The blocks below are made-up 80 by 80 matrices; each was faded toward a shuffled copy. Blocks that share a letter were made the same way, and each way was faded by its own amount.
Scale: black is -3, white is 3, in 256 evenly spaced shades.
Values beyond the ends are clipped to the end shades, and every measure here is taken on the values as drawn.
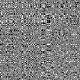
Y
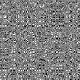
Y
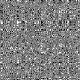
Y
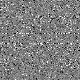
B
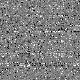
B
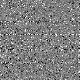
B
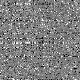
B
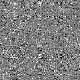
B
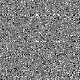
B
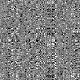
Y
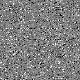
B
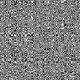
Y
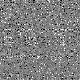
B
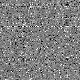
B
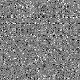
B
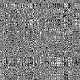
Y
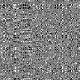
Y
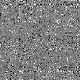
B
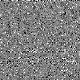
B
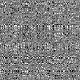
Y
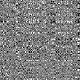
Y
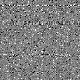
B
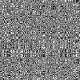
Y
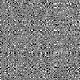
Y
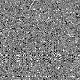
B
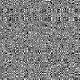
Y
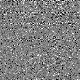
B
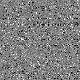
B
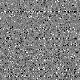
B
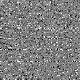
B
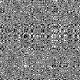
Y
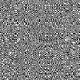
Y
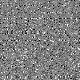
B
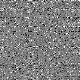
B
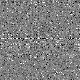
B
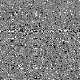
B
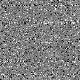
B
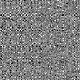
Y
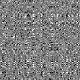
Y
